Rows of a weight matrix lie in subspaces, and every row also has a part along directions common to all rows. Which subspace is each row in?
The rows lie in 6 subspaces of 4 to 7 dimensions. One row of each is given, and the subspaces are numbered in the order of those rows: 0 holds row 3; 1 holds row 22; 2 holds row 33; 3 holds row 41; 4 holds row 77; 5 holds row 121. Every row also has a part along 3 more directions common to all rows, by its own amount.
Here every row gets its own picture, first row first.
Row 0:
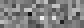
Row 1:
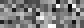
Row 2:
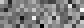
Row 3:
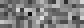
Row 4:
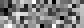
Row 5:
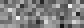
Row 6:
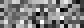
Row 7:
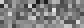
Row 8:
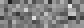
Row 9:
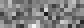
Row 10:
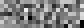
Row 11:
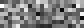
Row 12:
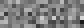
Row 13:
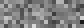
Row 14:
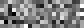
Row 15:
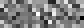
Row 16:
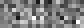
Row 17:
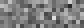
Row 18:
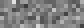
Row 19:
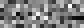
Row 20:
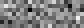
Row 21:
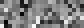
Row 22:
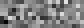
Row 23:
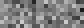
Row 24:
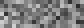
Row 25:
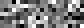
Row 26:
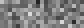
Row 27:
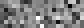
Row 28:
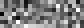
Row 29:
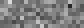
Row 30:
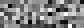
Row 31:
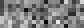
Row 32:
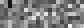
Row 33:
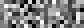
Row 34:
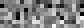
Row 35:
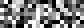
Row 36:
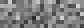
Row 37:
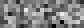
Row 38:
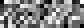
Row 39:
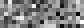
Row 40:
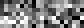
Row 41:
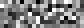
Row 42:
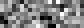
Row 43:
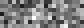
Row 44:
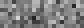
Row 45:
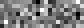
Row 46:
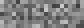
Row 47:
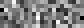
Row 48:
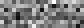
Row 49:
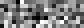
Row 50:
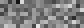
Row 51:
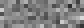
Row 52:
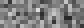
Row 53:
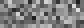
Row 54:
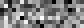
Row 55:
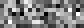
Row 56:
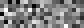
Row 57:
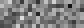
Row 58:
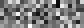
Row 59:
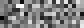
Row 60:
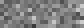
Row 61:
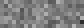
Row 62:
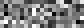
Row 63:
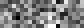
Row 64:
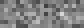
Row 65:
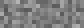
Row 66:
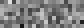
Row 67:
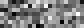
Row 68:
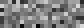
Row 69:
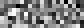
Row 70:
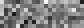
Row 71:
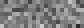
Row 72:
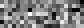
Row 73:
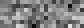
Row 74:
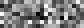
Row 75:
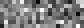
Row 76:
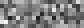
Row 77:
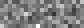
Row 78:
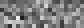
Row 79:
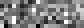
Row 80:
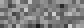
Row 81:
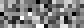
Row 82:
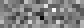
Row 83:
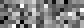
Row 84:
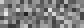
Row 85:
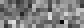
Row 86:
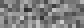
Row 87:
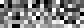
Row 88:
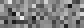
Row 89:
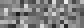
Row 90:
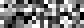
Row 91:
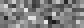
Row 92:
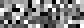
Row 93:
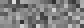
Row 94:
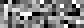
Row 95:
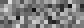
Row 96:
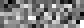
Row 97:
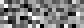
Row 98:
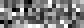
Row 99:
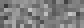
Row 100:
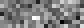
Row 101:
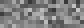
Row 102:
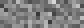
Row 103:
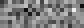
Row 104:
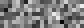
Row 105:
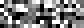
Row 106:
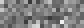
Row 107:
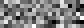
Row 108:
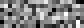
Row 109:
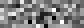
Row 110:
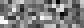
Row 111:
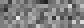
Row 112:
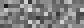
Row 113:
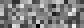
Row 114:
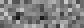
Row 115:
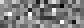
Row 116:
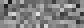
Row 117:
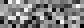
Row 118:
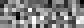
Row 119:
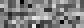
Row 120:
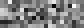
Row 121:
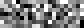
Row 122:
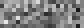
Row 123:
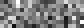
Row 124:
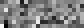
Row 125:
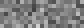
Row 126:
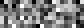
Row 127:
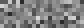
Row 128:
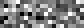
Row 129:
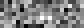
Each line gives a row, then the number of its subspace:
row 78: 3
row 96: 5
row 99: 2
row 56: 0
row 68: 5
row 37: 1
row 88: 4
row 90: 2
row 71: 3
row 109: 1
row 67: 3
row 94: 4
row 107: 0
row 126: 2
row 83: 2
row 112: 2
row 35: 0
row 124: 3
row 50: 3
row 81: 3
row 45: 3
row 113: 2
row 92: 1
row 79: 3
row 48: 5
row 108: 0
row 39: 0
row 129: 1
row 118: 4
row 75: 3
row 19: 5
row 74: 3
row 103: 4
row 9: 5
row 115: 4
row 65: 0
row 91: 4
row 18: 5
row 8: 2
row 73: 5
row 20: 2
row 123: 3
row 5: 0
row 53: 4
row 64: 1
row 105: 1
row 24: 0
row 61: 0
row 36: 4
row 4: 2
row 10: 5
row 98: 1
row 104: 0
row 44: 4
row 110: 1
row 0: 0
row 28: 1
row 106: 2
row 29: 3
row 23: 2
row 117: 3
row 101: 4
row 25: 5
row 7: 4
